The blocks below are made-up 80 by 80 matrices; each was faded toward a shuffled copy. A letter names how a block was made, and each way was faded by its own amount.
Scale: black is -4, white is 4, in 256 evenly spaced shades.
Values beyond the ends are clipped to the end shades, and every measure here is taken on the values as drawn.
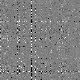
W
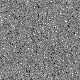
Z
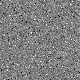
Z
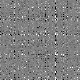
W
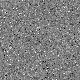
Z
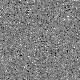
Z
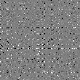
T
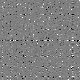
T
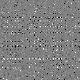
T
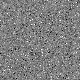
Z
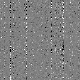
W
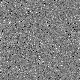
Z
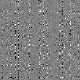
W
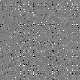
T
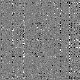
W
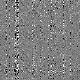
W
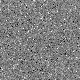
Z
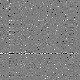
T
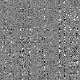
W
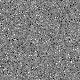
Z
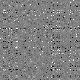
T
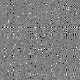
T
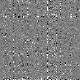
W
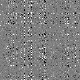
W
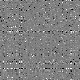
T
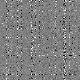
W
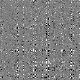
W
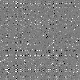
T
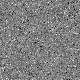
Z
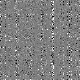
W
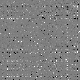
T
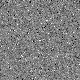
Z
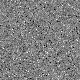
Z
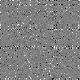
T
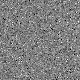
Z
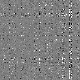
W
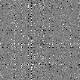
W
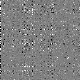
W
